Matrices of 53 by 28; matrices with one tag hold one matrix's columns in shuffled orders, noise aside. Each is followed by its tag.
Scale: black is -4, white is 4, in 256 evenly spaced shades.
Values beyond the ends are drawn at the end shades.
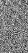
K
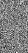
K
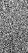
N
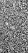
N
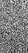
N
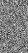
K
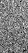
N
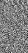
K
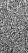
N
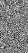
K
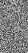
K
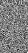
K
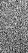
N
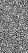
K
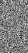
K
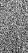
N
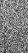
N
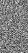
K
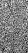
N
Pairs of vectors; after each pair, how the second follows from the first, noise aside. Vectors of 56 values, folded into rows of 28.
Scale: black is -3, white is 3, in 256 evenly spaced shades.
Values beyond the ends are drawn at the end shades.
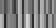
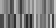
shuffled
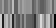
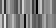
shuffled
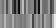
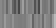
shrunk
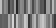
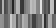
shuffled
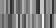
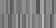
shrunk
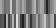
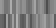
shrunk
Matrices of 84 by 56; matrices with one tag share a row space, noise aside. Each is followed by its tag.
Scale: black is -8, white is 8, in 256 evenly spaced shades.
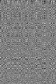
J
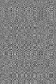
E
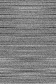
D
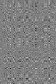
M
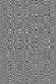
M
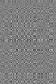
E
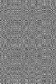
J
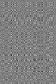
E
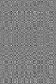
E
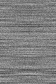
D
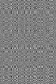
E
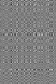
E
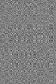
E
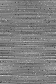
D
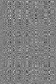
M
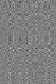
M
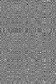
J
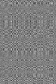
E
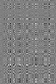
M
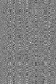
M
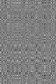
J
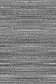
D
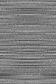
D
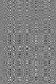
M
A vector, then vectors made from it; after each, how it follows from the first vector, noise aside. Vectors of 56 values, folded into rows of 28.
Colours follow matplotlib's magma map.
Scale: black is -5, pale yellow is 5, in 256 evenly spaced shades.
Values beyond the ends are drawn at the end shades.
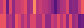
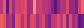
copied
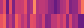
copied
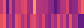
copied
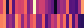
scaled up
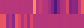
partly zeroed
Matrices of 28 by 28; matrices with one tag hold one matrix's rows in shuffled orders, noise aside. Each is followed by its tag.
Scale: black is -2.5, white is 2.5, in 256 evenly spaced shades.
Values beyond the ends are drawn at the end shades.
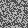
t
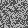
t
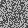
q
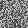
q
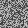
q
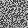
q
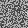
q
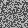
t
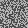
q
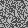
q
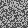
t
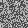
q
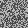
q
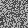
q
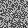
q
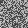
q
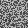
t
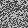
t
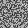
t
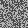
q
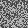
t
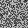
t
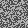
t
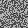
q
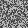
t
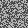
t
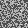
t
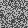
q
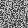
q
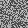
q
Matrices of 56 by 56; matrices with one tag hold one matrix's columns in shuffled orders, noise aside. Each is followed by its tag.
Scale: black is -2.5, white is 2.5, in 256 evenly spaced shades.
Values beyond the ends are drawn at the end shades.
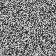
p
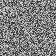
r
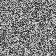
p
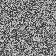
p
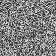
p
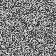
p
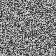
p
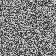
r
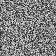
p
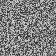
p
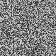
r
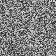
r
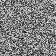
r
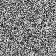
p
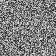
p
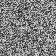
p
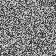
r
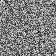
r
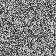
p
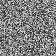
p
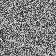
p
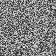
r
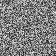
r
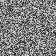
r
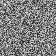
r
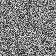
r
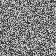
r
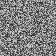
r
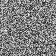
r
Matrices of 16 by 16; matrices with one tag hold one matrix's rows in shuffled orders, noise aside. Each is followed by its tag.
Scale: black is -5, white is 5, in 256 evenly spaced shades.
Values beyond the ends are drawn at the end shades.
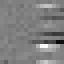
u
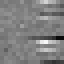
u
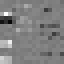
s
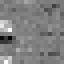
s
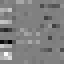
s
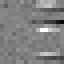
u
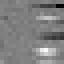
u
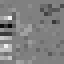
s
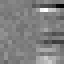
u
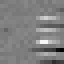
u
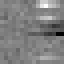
u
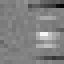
u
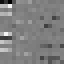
s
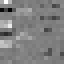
s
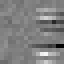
u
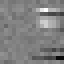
u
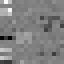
s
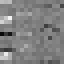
s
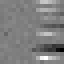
u
